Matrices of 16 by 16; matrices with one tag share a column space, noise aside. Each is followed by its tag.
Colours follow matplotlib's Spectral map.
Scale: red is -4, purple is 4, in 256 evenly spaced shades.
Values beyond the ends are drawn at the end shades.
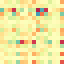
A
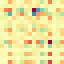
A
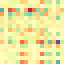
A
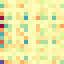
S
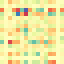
A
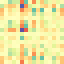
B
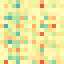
S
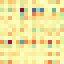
A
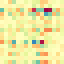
A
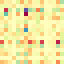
A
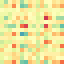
S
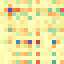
A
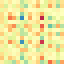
S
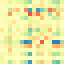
A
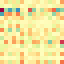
A
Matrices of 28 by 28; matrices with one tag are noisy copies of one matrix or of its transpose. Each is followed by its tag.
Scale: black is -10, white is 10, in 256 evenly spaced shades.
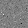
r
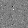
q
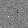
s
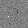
s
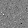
r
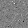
r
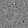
r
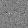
q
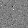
q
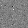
q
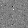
q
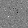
s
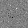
s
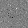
s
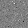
r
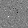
s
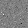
r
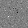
s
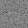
q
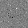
s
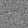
q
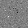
s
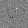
s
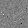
r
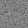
q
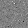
r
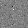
q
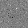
s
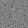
q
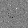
s
